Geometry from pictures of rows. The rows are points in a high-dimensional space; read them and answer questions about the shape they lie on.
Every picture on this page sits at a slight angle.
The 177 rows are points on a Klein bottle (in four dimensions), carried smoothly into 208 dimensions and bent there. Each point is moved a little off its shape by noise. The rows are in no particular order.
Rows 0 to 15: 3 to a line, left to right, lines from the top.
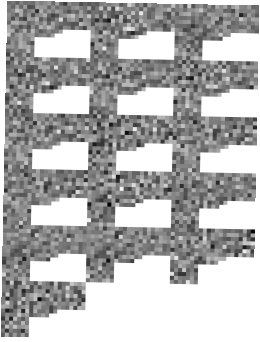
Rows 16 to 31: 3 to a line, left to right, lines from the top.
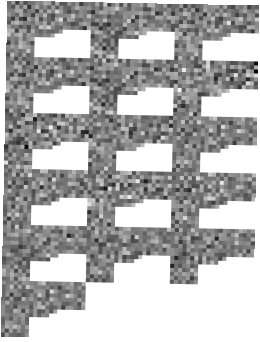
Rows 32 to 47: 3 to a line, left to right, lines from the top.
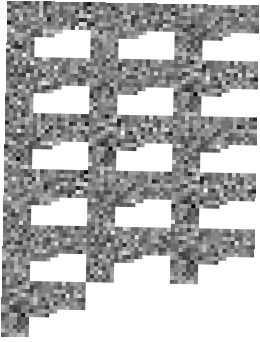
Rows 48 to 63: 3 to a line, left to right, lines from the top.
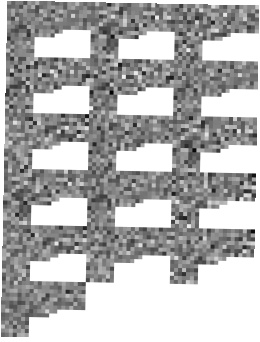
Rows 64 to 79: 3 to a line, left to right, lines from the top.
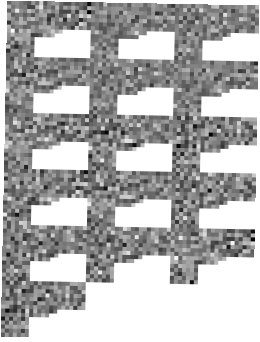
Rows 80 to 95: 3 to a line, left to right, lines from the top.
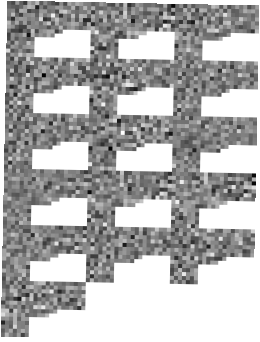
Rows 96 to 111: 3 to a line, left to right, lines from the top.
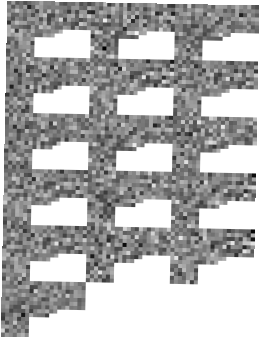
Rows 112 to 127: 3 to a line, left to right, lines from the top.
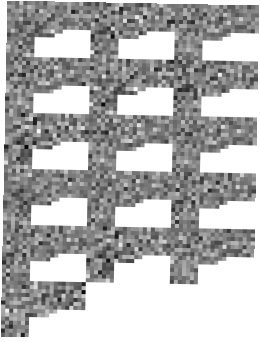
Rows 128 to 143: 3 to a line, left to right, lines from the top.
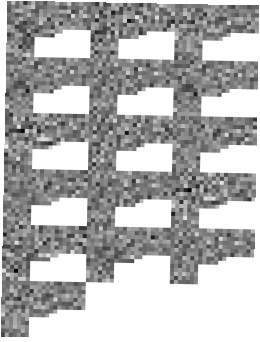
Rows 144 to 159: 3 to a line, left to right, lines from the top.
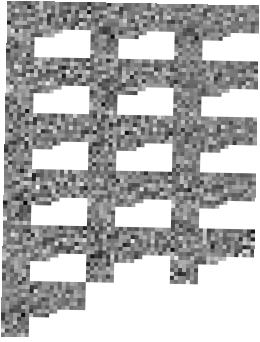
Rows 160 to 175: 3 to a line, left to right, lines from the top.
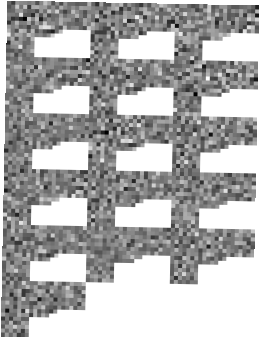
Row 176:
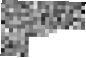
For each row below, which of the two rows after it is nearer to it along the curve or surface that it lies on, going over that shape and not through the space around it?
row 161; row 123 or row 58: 123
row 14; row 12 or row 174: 12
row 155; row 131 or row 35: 35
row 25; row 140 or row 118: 118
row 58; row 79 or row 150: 79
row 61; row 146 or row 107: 107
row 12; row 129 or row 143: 129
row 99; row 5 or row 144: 5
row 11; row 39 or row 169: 39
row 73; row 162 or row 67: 162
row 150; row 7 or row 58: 7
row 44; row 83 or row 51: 83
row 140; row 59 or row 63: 59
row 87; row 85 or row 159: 159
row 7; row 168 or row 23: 168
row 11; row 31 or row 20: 31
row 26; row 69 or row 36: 69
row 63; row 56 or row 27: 56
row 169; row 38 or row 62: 38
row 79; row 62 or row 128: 128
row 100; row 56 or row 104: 104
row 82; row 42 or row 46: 42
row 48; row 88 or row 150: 88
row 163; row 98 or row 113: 98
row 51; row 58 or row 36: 36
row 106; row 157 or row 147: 157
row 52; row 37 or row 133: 37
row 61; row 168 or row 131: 168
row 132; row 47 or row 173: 47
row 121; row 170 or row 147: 170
